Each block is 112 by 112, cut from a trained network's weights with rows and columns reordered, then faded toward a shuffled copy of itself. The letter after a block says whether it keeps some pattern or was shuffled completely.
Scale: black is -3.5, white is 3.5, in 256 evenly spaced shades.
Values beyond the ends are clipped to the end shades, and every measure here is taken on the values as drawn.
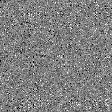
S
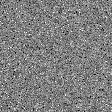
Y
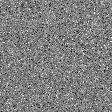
Y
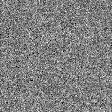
S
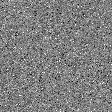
Y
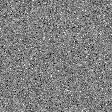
Y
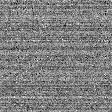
S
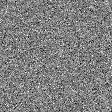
Y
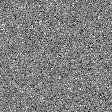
Y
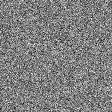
Y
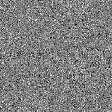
S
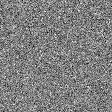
Y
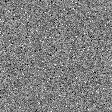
Y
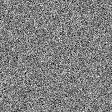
Y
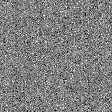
S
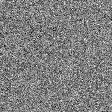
Y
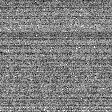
S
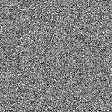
S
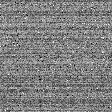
S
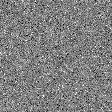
Y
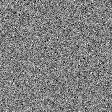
Y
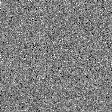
S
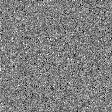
S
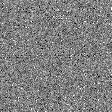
S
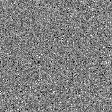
S
